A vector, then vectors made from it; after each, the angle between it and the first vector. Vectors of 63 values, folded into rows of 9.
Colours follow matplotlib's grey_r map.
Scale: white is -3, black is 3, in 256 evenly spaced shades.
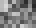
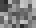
nearly opposite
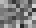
orthogonal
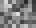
nearly parallel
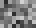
partly opposed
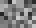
partly aligned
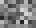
orthogonal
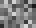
partly aligned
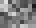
nearly parallel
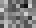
partly aligned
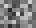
orthogonal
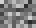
orthogonal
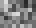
nearly parallel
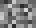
orthogonal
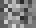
orthogonal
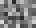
orthogonal
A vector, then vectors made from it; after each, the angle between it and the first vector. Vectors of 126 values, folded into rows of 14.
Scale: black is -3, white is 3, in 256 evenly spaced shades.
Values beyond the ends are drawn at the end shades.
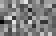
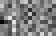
nearly parallel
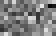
orthogonal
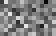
orthogonal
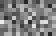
nearly opposite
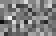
nearly parallel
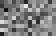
partly opposed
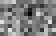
orthogonal
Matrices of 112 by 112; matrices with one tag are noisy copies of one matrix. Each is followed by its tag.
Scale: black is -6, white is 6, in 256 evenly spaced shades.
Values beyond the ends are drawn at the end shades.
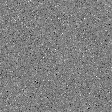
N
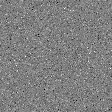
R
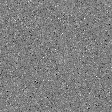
N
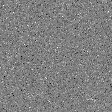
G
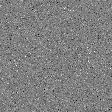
R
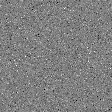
R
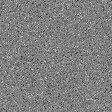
G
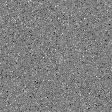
N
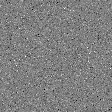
R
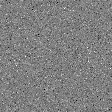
R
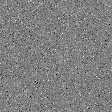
N
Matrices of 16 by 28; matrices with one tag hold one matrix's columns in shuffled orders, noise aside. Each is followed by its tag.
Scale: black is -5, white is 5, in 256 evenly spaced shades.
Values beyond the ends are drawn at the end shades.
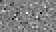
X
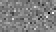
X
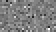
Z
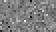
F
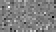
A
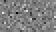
X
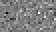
X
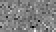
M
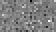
F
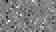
F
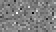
X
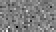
M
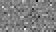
Z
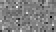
A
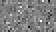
F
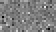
A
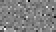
Z
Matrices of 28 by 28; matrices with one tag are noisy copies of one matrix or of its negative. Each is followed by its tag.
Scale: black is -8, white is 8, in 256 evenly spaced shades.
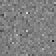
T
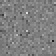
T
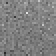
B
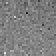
B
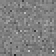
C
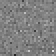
C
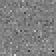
C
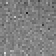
B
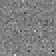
C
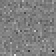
C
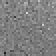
B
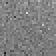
B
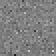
C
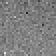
B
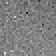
B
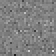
C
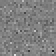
C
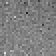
B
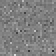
C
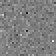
T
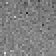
B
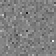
T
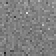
B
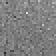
B
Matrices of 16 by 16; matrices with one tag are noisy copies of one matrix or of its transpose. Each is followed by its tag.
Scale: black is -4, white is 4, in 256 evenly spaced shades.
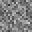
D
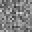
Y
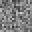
Y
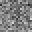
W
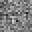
Y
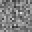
Y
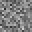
D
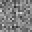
Y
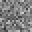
W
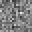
Y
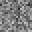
W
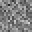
D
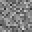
D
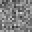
Y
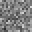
W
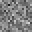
D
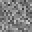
D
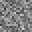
D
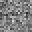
Y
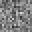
Y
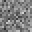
W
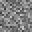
D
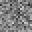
W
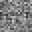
Y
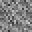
D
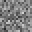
W
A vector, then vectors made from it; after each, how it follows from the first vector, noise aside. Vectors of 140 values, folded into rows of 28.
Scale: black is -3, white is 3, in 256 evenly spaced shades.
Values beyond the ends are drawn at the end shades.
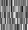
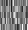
copied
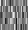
reversed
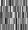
reversed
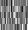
copied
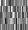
reversed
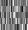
copied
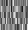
copied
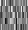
reversed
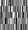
reversed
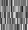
copied
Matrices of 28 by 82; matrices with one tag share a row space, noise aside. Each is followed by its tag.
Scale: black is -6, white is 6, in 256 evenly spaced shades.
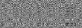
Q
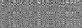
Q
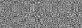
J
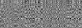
J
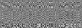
Q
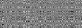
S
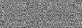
S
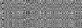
S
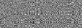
J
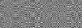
J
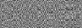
Q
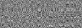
Q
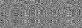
J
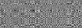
J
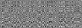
Q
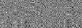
J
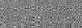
J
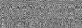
S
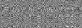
Q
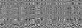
J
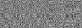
Q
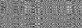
J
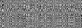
S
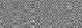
J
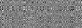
S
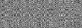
Q
